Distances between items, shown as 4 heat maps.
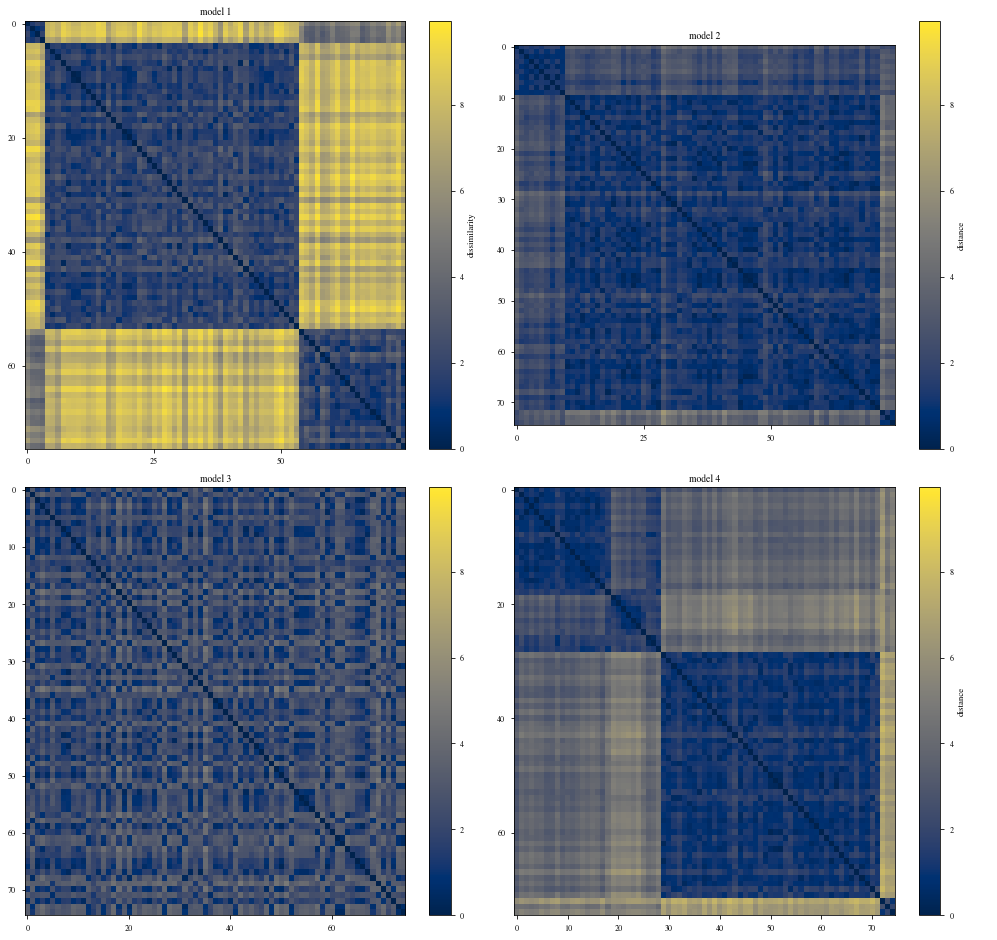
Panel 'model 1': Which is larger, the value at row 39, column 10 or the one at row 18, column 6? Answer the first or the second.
the second
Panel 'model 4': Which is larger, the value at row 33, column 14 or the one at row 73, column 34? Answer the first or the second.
the second
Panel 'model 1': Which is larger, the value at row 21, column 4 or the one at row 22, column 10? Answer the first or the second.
the second
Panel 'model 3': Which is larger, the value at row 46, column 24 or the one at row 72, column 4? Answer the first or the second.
the first
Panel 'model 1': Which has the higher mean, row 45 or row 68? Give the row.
68
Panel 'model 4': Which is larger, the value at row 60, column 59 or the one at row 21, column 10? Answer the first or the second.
the second
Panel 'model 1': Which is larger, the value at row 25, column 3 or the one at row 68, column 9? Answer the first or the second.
the second
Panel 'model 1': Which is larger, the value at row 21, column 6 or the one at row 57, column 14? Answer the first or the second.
the second
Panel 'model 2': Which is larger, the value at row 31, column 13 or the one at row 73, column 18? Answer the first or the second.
the second
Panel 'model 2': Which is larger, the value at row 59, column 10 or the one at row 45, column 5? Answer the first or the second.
the second
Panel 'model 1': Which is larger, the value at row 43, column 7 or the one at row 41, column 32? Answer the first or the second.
the first
